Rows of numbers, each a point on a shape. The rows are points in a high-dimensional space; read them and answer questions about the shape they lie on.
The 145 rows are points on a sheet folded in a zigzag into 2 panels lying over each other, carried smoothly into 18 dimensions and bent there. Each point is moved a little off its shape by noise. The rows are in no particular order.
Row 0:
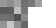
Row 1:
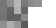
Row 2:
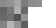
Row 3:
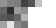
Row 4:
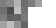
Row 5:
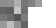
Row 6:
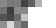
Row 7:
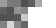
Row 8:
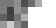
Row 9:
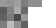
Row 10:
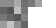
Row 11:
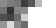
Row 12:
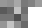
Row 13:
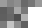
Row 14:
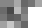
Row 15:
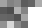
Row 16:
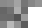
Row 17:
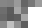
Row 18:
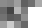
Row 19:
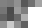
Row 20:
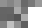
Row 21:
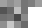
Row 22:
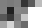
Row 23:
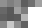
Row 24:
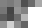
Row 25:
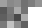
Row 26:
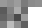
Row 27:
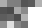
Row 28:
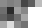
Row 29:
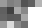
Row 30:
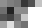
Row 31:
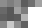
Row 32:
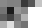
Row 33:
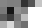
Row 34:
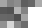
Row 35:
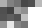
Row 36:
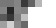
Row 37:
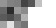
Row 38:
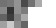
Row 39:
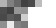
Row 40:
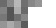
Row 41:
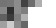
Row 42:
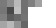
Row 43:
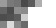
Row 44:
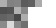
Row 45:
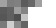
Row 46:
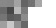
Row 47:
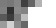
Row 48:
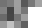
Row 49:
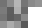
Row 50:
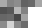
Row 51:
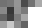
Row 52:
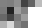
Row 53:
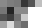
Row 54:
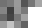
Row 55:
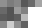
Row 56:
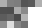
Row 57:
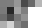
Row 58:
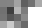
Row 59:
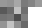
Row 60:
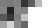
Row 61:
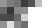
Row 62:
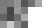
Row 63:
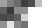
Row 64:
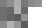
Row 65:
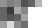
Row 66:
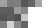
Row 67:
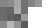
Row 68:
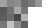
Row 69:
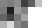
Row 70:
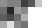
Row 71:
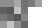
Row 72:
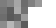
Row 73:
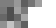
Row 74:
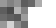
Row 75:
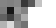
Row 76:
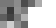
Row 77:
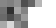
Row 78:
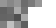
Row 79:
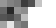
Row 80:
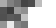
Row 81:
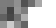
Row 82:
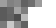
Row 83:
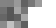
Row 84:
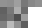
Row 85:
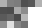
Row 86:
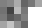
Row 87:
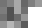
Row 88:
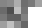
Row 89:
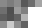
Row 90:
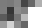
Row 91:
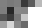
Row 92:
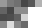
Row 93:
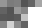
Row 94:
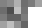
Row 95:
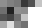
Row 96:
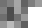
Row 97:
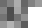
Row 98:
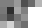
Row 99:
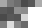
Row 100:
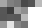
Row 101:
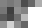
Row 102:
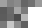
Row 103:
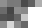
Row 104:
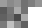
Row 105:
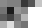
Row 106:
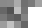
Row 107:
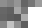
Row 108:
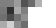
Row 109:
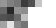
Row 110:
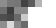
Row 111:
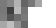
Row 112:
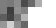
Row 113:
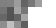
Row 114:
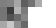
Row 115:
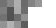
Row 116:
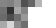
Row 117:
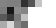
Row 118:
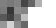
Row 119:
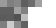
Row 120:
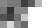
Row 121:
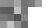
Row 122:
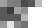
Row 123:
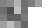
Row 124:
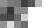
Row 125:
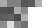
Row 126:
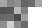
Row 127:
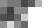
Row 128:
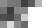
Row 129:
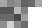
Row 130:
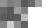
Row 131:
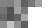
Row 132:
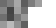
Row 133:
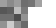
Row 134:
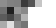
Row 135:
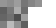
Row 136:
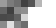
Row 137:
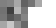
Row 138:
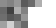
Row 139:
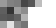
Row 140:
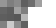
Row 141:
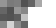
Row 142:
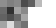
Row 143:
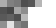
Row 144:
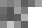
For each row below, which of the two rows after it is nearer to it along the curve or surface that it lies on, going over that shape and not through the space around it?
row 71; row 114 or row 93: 114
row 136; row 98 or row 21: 98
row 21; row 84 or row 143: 143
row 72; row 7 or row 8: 8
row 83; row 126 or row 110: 110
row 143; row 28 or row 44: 44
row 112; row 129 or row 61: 61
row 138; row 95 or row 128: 95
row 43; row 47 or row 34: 47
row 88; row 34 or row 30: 34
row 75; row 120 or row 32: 32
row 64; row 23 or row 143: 23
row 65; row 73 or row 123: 123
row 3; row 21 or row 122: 122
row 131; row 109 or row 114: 109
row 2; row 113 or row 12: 113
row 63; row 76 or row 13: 76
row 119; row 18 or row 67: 67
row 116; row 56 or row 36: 56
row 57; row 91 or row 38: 91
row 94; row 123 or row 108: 123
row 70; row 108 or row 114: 108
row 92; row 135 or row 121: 135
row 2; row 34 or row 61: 61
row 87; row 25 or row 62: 62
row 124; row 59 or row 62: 62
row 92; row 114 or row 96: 96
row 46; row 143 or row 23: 143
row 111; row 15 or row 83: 15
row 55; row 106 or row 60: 60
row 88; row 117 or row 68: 117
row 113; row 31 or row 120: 31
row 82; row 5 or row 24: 24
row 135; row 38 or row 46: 38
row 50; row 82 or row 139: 139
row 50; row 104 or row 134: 134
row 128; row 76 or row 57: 76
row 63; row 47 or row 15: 47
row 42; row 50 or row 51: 50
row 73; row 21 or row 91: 91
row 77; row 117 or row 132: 117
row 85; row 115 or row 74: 74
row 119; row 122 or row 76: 76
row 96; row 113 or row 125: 113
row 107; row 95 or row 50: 95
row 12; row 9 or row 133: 133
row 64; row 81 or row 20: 20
